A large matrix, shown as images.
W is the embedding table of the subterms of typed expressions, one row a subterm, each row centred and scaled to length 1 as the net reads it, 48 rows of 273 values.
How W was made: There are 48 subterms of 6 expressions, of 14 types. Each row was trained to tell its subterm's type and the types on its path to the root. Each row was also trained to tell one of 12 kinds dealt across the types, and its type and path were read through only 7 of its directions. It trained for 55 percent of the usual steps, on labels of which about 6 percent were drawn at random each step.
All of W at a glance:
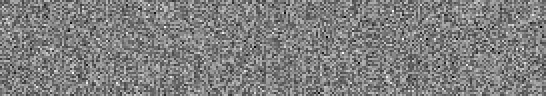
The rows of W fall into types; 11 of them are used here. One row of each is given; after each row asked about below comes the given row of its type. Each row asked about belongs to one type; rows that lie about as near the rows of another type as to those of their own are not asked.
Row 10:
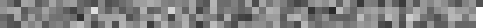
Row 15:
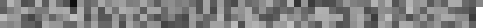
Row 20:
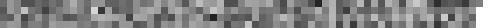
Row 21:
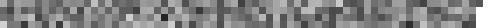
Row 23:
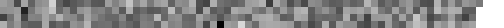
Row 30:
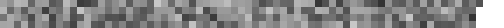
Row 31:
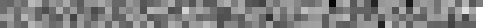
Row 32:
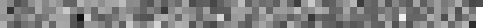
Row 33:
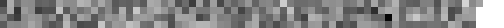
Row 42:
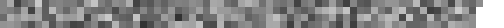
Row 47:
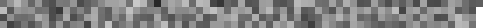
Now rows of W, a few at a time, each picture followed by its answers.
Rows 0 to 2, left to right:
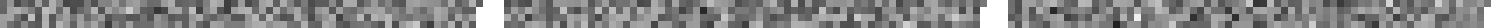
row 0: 15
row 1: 33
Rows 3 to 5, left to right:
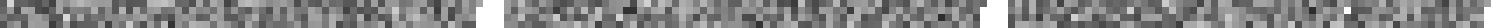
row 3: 20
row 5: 42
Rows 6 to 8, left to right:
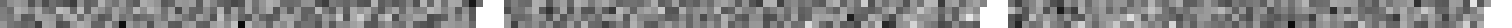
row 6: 47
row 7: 33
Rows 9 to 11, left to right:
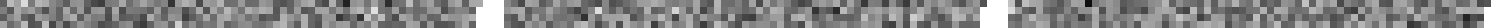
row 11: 21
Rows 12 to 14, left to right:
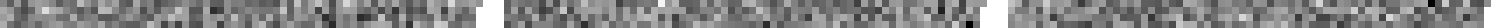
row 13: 20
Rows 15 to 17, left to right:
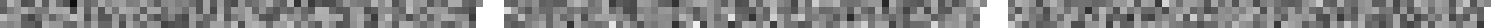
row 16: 10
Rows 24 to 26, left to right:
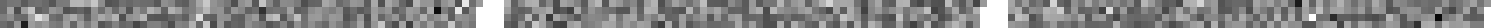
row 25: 21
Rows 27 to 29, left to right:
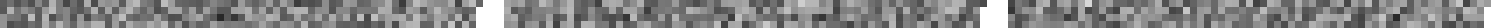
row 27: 15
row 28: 32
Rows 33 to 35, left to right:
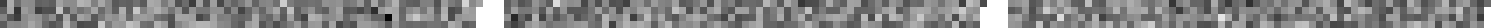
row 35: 32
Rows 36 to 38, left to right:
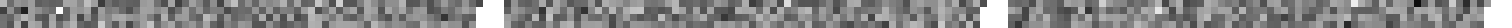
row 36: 21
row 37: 15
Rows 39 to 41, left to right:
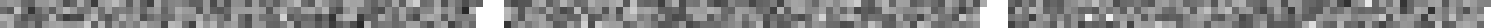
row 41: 33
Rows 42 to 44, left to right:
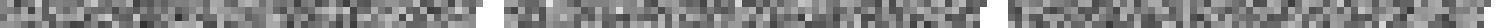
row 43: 32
